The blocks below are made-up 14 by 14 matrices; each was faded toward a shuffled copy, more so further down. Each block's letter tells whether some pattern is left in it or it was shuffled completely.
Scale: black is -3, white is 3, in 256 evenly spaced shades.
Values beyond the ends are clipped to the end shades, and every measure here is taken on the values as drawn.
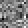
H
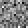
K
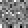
H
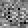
H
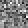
K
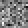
K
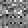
H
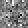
K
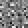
H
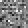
K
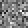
H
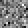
K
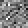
K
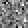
K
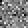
K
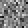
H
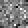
K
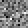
K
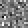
K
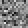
K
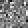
K
